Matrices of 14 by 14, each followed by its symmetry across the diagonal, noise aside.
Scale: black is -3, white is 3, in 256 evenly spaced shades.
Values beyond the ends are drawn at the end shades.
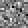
neither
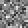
symmetric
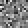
antisymmetric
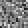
antisymmetric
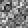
symmetric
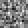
antisymmetric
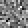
antisymmetric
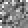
symmetric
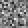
antisymmetric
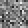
antisymmetric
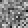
symmetric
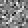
symmetric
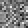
neither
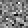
neither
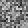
symmetric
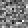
neither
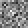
symmetric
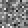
neither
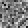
symmetric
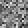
neither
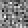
antisymmetric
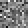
neither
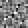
antisymmetric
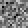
symmetric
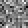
antisymmetric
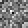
symmetric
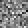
neither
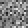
neither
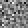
antisymmetric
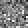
neither
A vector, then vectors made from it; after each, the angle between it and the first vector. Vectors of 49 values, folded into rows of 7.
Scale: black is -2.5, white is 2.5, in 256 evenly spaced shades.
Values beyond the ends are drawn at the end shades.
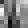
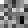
orthogonal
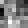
nearly opposite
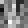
nearly opposite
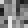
nearly opposite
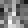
nearly opposite
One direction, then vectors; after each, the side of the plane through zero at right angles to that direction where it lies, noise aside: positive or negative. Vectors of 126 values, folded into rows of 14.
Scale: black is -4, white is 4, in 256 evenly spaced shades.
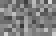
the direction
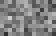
negative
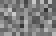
positive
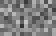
positive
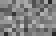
negative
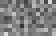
positive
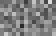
positive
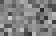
negative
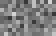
positive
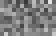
positive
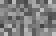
positive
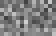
positive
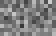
positive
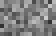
negative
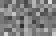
positive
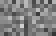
negative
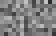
negative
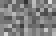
positive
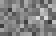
negative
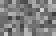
positive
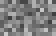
positive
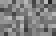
negative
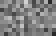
negative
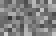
positive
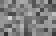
negative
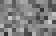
negative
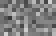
positive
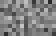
negative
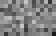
negative
